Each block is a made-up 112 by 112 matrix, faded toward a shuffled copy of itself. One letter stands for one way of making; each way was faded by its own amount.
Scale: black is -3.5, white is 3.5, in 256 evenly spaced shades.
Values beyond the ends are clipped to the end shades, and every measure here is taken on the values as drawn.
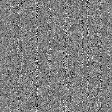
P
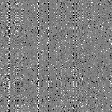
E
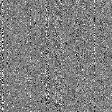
P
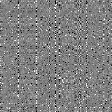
E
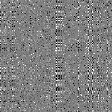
E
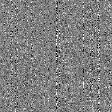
P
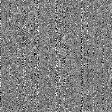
P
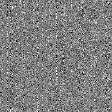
P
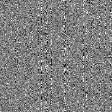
P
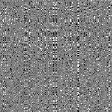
E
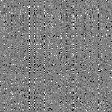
E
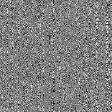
P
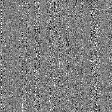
P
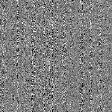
P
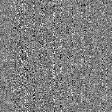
P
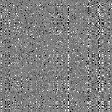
E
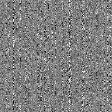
P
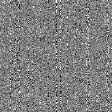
P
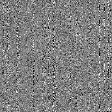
P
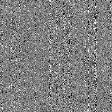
P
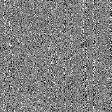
P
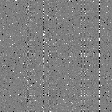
E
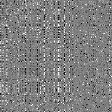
E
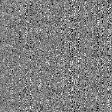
P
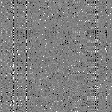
E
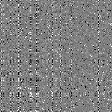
E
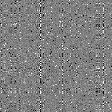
E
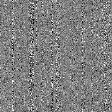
P
